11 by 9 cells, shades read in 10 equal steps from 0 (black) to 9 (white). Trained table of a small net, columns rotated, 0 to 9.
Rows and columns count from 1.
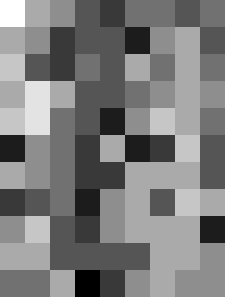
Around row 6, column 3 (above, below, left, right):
4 4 5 2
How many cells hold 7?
6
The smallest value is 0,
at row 11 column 4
